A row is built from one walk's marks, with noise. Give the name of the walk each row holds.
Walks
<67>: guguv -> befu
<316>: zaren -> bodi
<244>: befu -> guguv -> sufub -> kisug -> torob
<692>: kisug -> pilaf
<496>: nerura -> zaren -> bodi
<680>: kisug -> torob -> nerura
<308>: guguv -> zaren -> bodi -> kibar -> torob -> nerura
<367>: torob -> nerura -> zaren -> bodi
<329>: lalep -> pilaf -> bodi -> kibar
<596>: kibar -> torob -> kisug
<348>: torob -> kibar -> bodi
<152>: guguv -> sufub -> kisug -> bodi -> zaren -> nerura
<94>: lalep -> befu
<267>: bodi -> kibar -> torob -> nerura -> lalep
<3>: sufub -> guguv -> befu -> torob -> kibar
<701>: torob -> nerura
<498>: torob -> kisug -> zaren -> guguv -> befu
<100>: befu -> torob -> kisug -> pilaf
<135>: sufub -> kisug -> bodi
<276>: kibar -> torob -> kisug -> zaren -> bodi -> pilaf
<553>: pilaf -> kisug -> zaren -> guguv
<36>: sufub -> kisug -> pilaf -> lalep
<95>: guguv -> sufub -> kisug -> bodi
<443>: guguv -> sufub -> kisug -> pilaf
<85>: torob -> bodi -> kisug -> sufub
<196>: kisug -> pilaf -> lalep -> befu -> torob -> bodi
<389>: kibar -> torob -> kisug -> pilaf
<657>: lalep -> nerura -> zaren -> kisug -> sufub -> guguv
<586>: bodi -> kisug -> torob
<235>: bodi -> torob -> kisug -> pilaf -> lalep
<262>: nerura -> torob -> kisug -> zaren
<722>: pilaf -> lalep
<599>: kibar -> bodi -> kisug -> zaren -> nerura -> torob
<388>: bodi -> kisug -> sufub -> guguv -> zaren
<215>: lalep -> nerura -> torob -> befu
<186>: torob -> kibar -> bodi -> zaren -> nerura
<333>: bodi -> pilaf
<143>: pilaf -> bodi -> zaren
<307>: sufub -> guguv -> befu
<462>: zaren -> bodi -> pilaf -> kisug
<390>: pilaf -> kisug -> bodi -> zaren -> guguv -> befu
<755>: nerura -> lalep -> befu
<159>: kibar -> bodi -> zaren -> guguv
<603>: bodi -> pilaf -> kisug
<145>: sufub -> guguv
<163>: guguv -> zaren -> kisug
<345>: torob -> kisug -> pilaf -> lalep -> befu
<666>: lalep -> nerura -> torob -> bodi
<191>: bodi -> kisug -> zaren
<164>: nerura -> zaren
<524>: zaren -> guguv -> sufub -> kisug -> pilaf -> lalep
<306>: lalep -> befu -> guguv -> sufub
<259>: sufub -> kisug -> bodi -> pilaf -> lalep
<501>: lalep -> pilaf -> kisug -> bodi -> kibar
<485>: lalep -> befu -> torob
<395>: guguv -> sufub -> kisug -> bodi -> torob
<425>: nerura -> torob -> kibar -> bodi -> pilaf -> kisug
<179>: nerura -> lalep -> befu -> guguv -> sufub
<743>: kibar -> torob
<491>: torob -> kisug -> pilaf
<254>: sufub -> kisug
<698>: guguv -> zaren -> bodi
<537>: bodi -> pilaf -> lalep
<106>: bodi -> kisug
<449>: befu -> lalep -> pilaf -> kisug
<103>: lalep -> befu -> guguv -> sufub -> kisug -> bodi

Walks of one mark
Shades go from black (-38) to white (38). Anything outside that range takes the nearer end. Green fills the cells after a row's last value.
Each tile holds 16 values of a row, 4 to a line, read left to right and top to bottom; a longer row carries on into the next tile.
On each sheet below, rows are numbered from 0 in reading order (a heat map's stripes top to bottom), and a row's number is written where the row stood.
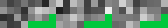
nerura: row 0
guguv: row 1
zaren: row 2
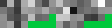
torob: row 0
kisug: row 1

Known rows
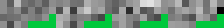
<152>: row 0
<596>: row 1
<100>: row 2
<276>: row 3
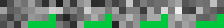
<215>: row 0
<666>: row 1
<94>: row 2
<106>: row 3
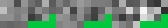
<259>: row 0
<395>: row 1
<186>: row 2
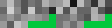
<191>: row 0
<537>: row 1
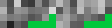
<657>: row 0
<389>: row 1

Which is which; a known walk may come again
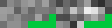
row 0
<196>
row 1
<267>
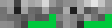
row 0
<491>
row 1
<100>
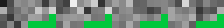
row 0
<215>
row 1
<3>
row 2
<388>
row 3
<103>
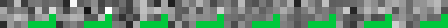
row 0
<94>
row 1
<306>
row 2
<701>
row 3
<485>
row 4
<152>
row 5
<235>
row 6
<680>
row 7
<389>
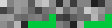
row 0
<553>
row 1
<666>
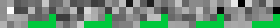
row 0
<106>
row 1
<496>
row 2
<537>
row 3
<276>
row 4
<333>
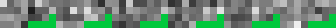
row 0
<443>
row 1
<308>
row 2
<657>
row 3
<755>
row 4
<262>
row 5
<390>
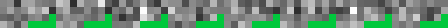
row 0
<425>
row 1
<603>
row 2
<367>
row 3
<259>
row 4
<191>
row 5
<586>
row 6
<159>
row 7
<95>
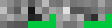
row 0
<36>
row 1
<135>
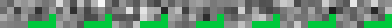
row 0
<395>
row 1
<692>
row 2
<186>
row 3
<85>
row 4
<698>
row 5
<462>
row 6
<498>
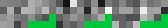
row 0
<596>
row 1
<179>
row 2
<599>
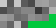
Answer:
<163>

